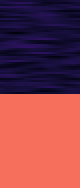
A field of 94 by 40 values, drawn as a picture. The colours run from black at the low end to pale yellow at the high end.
It is made of 2 by 1 panels. Panel 1,1: very low, streaked across, faint in contrast. Panel 2,1: high, flat.
